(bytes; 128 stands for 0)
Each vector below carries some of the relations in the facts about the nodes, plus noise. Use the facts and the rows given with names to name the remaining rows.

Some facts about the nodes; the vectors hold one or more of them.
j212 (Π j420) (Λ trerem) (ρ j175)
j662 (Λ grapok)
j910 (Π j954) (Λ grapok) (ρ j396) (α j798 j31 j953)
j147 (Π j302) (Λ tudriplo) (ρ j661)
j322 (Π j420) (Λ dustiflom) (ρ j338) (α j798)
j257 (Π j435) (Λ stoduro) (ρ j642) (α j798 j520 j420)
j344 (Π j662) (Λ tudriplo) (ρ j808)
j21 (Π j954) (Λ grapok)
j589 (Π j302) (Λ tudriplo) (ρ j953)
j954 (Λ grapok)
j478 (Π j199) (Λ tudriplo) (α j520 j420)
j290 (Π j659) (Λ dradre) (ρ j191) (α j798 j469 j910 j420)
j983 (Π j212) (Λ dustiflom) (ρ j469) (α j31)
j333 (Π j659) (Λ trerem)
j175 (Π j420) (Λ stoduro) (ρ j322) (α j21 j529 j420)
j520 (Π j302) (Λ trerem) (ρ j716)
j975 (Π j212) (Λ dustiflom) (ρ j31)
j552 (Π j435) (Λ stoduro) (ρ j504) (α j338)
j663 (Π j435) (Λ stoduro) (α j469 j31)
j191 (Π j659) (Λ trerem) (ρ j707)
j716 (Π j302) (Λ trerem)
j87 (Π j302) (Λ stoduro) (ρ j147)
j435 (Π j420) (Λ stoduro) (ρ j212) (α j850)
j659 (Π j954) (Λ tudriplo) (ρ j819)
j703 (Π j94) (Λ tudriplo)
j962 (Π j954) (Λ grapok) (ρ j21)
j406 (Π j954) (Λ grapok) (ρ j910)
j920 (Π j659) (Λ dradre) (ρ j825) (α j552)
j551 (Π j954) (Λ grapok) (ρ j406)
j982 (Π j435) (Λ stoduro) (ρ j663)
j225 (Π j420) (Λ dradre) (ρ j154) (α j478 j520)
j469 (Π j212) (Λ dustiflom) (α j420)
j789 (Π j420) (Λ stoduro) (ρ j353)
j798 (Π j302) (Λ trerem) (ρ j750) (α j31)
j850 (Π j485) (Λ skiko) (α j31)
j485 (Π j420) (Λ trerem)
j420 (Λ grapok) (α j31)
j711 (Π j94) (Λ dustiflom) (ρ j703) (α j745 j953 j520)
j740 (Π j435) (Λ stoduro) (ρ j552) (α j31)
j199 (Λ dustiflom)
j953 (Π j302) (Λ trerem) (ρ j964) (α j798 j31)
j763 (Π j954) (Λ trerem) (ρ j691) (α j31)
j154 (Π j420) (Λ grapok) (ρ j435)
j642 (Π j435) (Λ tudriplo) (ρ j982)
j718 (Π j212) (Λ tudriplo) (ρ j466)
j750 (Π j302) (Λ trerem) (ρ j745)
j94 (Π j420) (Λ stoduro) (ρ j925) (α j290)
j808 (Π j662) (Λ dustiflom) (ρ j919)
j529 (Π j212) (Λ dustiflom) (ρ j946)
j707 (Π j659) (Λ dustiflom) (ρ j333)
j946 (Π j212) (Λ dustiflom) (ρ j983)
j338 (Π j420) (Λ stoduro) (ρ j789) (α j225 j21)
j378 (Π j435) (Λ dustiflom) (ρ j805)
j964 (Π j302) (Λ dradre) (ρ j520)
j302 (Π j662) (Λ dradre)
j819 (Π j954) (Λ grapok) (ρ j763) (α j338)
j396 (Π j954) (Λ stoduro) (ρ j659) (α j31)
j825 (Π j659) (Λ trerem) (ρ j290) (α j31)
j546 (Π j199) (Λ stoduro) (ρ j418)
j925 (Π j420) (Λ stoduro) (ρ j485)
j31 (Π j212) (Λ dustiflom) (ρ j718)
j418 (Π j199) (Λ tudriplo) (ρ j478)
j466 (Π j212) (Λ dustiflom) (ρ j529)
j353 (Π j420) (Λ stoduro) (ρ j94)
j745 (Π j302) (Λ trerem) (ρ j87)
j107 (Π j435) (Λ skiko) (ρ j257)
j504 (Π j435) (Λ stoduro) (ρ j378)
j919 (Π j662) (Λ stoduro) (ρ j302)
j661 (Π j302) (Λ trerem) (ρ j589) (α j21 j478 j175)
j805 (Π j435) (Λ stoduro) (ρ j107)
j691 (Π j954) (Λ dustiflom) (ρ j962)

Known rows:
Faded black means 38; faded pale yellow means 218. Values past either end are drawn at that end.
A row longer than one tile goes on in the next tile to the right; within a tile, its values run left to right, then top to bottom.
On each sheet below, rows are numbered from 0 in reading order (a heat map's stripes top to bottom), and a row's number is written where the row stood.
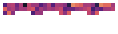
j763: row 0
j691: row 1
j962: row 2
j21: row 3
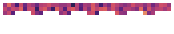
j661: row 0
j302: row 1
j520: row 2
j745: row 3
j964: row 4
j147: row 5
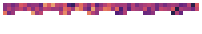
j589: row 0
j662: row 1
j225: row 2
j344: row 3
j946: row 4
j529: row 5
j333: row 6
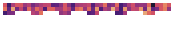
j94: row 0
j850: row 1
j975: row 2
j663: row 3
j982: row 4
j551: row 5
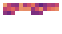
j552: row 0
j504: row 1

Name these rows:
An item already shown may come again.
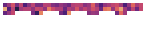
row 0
j983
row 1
j107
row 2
j642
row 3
j975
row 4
j290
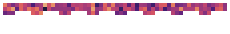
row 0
j175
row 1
j420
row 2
j418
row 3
j920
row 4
j716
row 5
j478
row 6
j919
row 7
j718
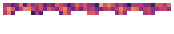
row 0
j396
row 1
j212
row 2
j290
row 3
j954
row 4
j711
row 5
j659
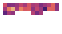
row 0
j435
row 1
j718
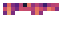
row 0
j825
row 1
j711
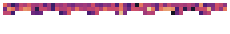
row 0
j546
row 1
j716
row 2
j378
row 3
j378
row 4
j825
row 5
j740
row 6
j469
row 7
j257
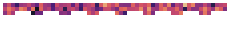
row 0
j711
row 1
j485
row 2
j716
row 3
j819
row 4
j87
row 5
j920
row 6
j420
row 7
j711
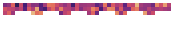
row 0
j953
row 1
j910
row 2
j322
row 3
j396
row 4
j154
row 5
j662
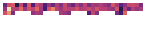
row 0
j798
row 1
j31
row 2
j808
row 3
j199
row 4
j703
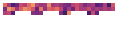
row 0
j546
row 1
j338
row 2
j642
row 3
j191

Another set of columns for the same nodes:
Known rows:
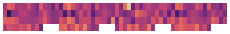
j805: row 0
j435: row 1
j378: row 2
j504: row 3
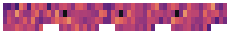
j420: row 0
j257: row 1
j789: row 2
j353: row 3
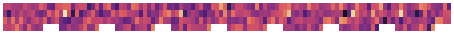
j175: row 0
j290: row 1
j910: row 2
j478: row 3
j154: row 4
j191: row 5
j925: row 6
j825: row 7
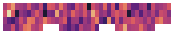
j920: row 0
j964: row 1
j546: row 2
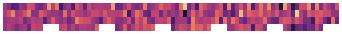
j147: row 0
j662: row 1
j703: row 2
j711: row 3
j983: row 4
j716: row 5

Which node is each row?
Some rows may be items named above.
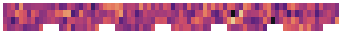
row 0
j819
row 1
j418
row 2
j333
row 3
j850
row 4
j663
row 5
j435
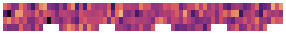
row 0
j94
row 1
j31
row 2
j191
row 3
j763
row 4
j344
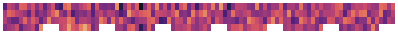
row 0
j910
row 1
j740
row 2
j469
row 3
j199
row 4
j154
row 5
j954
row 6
j642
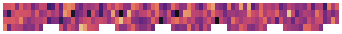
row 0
j338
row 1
j225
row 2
j663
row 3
j94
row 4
j322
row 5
j302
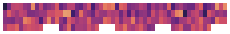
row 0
j154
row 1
j418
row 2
j919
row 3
j344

